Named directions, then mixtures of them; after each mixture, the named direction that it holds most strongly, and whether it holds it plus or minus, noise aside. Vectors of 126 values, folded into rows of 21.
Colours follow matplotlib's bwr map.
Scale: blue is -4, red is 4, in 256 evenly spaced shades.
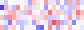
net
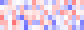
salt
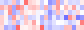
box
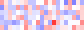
salt, minus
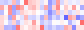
box, plus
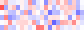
net, minus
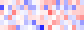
box, minus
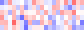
salt, plus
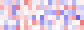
box, plus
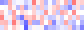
salt, plus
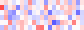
net, minus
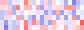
salt, minus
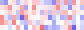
salt, plus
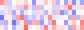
salt, minus
